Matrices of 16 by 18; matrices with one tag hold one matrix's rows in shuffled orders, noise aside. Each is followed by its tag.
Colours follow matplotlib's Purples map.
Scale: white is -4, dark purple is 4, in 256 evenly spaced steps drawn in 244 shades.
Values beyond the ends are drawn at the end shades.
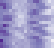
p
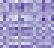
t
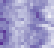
p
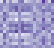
t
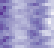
p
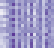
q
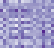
t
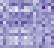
t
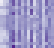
q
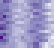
p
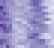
p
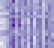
q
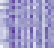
q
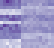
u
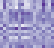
t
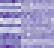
u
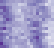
p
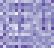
t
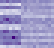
u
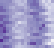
p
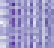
q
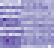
u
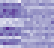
u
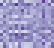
t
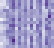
q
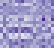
t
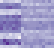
u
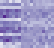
u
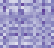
t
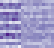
u
